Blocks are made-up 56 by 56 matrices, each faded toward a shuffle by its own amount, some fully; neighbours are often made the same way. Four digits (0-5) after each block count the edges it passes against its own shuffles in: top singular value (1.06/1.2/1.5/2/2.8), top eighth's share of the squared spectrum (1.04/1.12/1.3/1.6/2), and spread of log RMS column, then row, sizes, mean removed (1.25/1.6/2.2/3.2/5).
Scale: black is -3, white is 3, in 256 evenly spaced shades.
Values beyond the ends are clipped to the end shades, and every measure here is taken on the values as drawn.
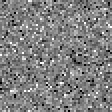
1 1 0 0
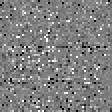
2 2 1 1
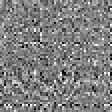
4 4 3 2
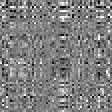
4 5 3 3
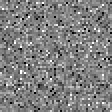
2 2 0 0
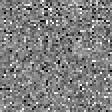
3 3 1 1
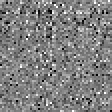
3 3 1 2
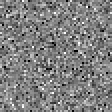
0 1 0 0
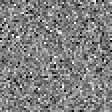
0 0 0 0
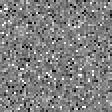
0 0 0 0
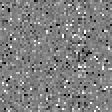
2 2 1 0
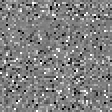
3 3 0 2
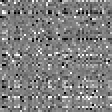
4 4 2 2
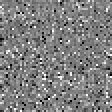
3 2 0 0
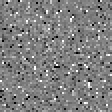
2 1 0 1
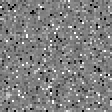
0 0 0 0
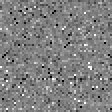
2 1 0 0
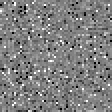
2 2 0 0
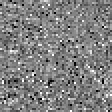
3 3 1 1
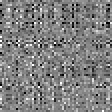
4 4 3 3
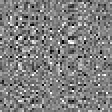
4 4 3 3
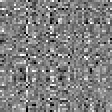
4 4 2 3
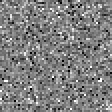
1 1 0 0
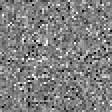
2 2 0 0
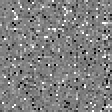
1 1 1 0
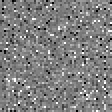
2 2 1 0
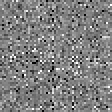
4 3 2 2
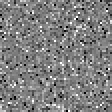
2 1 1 0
